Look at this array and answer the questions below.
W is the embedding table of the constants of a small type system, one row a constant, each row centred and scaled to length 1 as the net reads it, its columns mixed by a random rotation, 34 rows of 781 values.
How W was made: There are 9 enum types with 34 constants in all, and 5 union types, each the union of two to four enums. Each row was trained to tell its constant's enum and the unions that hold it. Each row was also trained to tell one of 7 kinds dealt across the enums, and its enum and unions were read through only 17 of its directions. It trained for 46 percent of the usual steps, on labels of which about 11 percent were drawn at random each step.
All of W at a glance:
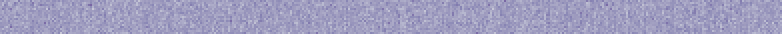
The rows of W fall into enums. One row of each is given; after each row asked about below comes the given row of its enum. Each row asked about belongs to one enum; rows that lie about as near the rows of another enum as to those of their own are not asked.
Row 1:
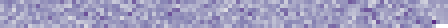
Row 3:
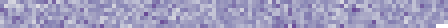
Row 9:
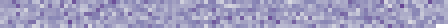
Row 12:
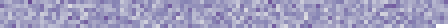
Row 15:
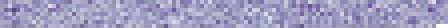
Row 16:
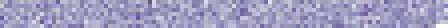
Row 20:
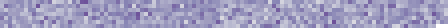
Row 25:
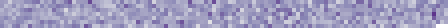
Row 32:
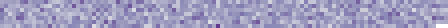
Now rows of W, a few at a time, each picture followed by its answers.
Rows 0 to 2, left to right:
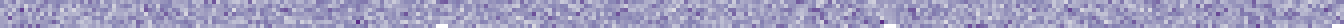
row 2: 32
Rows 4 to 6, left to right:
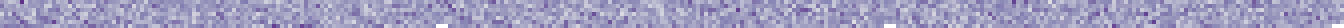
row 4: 12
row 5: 3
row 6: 32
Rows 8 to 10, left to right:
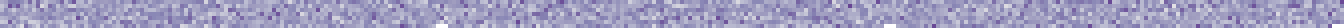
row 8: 1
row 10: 12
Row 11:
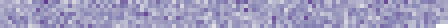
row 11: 16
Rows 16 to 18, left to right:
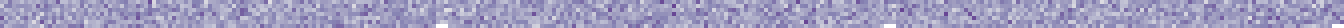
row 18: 1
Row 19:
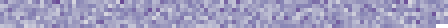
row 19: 16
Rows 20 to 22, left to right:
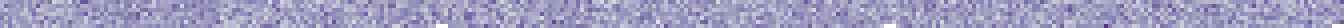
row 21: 32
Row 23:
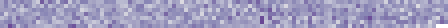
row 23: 9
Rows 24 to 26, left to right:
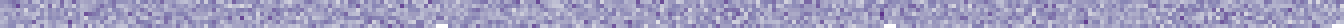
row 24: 9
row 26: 15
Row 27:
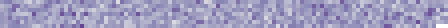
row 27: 16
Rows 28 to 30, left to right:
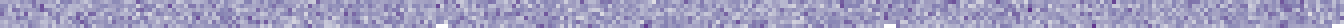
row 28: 32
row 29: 1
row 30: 16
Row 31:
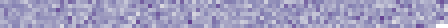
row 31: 15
